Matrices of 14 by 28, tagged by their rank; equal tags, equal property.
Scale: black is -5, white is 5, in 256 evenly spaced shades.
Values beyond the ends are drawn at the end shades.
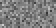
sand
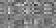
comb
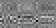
comb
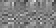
comb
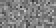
sand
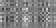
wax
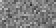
sand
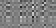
wax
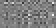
comb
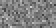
sand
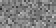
sand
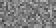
sand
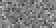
sand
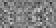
comb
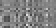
wax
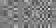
wax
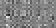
comb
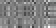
wax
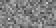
sand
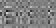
wax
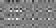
wax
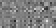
comb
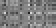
wax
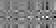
wax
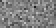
sand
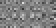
comb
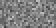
sand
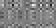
wax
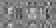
comb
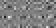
comb
